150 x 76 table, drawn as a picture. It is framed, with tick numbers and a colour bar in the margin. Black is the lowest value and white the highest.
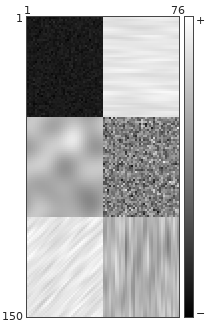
It is made of 3 by 2 panels. Panel 1,1: very low, fine-grained, faint in contrast. Panel 1,2: very high, streaked across, faint in contrast. Panel 2,1: high, smooth. Panel 2,2: middling, fine-grained, strong in contrast. Panel 3,1: very high, slanting up to the right, faint in contrast. Panel 3,2: high, streaked downward.
